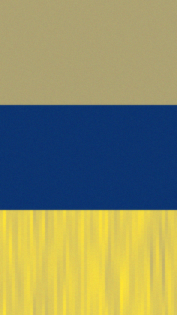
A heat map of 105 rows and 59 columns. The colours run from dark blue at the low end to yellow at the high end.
The table splits into 3 rows of 1 panel. Panel 1,1: high, flat. Panel 2,1: very low, flat. Panel 3,1: very high, streaked downward, faint in contrast.
